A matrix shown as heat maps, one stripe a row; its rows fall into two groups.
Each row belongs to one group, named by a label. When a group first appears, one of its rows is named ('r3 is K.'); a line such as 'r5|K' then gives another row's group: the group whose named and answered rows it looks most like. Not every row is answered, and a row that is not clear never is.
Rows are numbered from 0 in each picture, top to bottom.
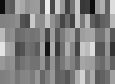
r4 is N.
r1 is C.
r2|N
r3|N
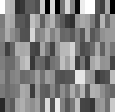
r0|N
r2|C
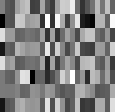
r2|N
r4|N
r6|C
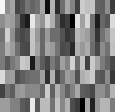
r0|N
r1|C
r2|C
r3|C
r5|N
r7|C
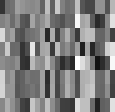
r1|C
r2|N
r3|C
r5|N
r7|C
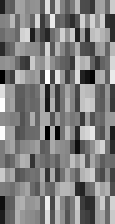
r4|C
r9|N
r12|N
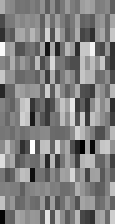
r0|N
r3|N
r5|N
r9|C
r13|C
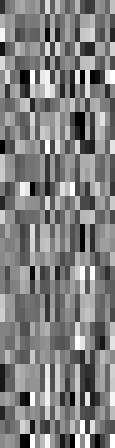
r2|N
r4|N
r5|C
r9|C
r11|N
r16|C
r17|C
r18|C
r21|N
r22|N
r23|C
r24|C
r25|C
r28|C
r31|C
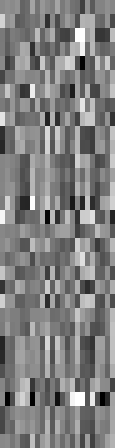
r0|C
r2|C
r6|C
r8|N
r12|C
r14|C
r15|N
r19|N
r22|C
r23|C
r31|C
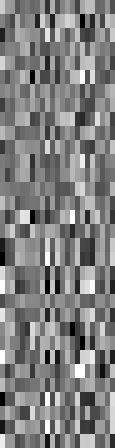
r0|N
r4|N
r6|C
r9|N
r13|C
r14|N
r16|C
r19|N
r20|N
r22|N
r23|C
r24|C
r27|N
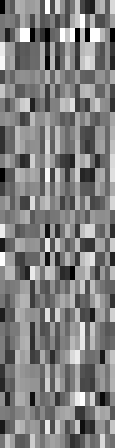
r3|N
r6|N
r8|C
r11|C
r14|C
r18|N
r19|C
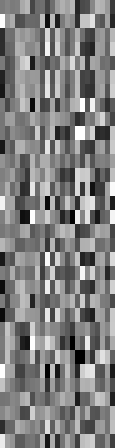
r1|N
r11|C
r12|C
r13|C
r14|N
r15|C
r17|N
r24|C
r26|N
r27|N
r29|C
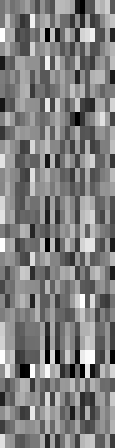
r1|C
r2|N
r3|C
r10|C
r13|C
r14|N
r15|N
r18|C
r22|C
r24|N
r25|N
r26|C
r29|C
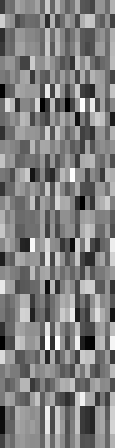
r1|N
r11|N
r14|C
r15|N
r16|N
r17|C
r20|N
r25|N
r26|C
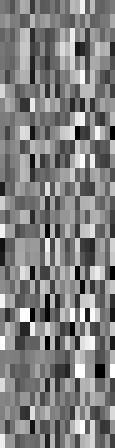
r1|C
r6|N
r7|C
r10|C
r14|N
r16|N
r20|C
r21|N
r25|C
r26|C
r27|N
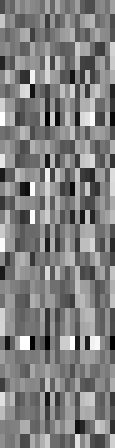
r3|C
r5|C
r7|N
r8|N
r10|C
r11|N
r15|C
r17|N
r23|N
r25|N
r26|C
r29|N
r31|C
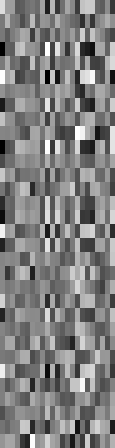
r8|N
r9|C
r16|N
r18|C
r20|C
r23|C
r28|C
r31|C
